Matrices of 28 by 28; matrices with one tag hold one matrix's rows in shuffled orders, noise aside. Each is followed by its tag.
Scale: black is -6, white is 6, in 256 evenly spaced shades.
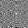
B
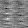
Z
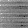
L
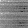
L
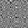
B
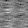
Z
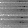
L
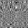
B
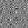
B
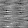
Z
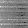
L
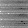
L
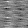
Z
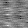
Z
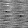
Z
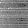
L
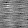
Z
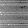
L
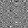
B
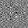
B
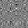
B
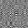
B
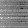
L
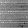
L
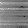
L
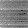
L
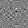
B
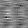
Z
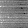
L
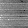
L
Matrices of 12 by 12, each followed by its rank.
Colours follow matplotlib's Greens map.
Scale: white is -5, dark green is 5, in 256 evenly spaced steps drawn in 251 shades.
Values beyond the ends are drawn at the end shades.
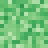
full rank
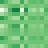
one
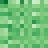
two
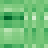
one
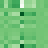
one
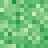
full rank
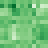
two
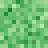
full rank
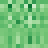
two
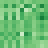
two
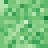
full rank
